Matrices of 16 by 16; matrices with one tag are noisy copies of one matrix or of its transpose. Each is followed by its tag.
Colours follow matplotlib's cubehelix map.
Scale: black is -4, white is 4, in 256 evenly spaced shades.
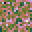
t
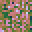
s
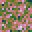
t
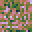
s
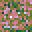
s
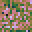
s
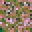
t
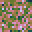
t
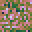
s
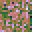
s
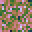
t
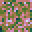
t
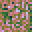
s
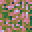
s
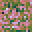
s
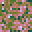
t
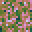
t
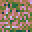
s
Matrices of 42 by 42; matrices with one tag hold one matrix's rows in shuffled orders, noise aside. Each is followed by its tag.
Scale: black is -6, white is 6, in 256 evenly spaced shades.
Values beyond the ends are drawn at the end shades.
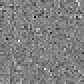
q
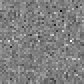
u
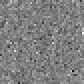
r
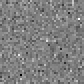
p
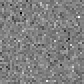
p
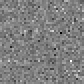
u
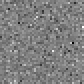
r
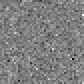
r
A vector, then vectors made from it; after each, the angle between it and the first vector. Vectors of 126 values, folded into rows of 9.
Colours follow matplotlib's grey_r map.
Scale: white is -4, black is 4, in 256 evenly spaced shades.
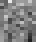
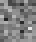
partly opposed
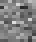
partly aligned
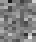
partly opposed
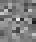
orthogonal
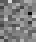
partly aligned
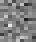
orthogonal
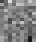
nearly parallel
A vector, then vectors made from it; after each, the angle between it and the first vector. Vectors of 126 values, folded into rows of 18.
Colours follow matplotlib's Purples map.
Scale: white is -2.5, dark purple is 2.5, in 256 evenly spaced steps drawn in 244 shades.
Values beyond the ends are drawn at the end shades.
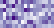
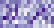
orthogonal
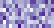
partly opposed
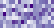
nearly opposite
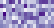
nearly opposite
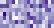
partly opposed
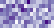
partly aligned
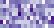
orthogonal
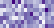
partly opposed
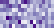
partly aligned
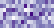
nearly opposite
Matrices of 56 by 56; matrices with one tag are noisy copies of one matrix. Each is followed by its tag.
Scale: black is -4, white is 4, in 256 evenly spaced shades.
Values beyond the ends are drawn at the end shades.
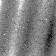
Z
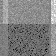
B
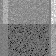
B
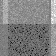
B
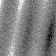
Z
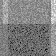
B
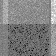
B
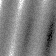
Z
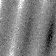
Z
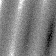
Z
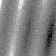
Z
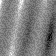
Z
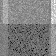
B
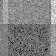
B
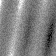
Z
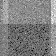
B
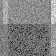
B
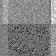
B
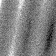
Z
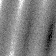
Z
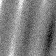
Z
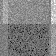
B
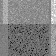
B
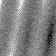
Z
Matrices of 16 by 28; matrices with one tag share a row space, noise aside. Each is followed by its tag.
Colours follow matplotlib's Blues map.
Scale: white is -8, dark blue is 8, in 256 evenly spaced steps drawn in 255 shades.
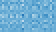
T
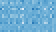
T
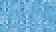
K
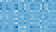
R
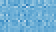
K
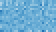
R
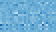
R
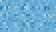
K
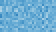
R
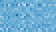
K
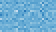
R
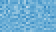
K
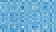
T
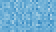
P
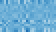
K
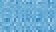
P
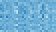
R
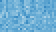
K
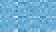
R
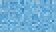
T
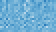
K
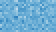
R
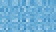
K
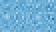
P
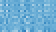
K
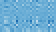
P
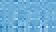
R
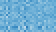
K
